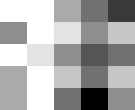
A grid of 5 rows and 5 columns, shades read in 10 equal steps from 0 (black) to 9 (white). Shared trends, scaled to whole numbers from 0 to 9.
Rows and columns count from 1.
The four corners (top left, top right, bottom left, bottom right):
9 2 6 5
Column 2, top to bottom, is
9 9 8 9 9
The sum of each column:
35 44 30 16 25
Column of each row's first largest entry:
1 2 1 2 2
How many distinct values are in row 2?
4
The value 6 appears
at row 1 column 3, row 4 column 1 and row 5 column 1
